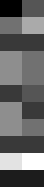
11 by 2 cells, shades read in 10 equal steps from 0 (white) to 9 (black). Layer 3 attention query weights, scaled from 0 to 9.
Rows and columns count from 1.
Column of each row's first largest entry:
1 1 1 2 2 1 2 2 1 1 1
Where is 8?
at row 11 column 1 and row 11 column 2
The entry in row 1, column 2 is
6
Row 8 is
4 5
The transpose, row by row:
9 5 7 4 4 7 4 4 7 1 8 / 6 3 7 5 5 6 7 5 7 0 8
